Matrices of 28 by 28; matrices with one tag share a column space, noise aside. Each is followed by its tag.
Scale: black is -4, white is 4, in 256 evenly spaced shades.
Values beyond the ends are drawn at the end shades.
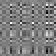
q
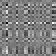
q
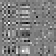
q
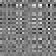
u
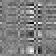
q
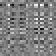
u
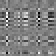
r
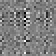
r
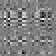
r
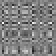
q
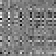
r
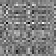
q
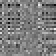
u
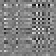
u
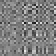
q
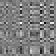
q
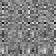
q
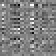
u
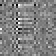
u
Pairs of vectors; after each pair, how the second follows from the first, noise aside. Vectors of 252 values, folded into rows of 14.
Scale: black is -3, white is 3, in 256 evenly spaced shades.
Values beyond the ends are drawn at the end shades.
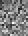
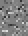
partly zeroed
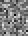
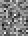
negated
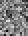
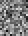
copied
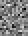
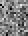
shuffled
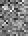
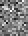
copied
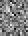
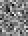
negated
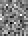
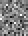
copied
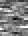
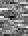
reversed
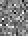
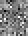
shuffled
